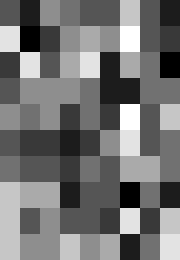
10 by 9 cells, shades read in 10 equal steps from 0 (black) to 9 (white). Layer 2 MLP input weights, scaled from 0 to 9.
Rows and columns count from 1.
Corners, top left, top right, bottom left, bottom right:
3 1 7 8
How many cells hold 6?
8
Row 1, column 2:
1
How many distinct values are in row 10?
6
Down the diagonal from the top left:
3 0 3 5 4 5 6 4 7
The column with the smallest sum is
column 6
